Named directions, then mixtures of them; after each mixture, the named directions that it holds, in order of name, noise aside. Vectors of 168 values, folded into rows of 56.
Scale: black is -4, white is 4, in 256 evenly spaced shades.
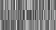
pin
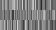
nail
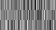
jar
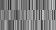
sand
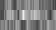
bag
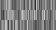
bag, jar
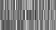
pin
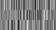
jar, pin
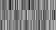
nail, pin, sand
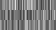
nail, pin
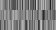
nail, pin, sand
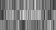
bag, jar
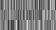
jar, pin, sand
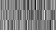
jar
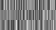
jar, pin, sand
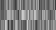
bag, jar, sand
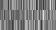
nail, pin, sand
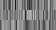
pin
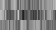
bag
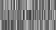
pin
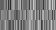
sand
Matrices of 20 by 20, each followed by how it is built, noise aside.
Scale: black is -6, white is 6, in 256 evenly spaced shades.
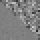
upper triangular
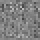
low rank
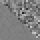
upper triangular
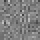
low rank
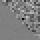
upper triangular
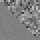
upper triangular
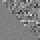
upper triangular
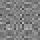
low rank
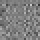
low rank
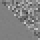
upper triangular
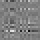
low rank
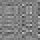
low rank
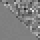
upper triangular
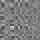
low rank
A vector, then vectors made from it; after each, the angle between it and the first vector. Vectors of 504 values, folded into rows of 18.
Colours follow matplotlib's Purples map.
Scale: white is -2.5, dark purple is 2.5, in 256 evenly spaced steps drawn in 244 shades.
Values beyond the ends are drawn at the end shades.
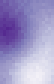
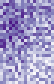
partly aligned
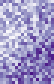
partly opposed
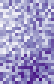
partly opposed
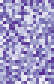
orthogonal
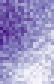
nearly parallel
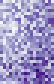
partly opposed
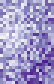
partly opposed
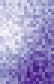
nearly opposite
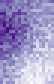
nearly parallel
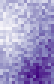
nearly opposite
